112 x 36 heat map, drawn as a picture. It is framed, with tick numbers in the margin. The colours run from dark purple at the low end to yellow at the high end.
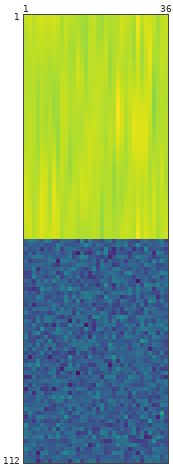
It is made of 2 by 1 panels. Panel 1,1: very high, streaked downward, faint in contrast. Panel 2,1: low, fine-grained.
